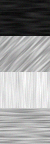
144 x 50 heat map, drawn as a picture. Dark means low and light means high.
The table splits into 4 rows of 1 panel. Panel 1,1: very low, streaked across, faint in contrast. Panel 2,1: high, slanting up to the right. Panel 3,1: very high, streaked downward, faint in contrast. Panel 4,1: high, streaked across.
